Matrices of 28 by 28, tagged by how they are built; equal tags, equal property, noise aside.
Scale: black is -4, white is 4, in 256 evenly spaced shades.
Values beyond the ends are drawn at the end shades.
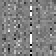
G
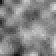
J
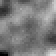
J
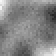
J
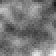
J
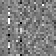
G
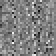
G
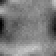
J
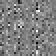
G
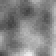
J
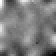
J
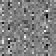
G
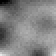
J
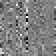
G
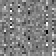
G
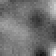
J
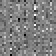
G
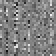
G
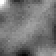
J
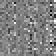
G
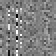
G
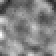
J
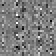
G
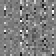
G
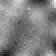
J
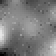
J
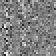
G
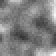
J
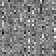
G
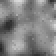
J
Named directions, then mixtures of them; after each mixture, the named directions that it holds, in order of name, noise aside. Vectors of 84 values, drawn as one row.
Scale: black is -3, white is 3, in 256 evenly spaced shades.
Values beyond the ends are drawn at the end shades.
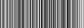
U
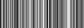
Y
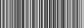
U, Y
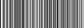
U, Y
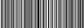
U, Y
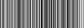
U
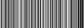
U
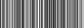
U, Y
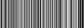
U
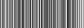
U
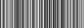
U, Y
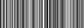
U, Y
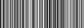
U, Y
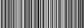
U, Y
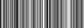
Y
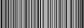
U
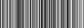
U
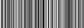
U, Y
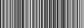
U, Y
